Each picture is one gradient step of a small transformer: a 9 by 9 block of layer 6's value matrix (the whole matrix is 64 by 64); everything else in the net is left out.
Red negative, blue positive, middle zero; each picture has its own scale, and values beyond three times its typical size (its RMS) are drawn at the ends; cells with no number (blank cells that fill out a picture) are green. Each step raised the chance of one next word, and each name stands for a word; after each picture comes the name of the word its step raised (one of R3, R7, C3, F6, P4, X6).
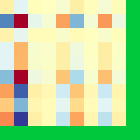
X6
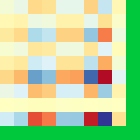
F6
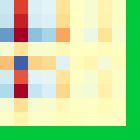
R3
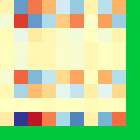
F6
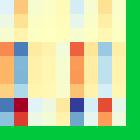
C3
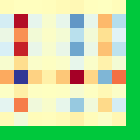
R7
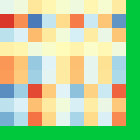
X6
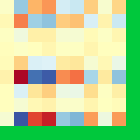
F6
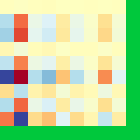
F6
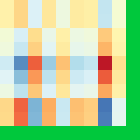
C3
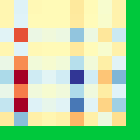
F6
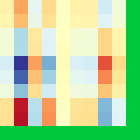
C3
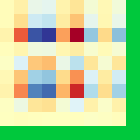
R3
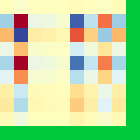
X6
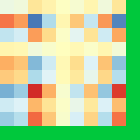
X6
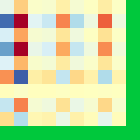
R7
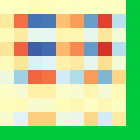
R7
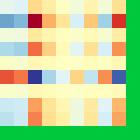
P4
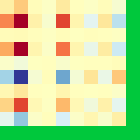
R7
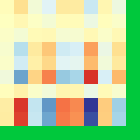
C3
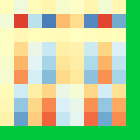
X6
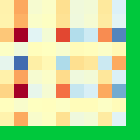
R3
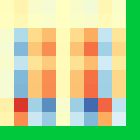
C3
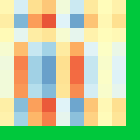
P4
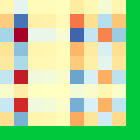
F6
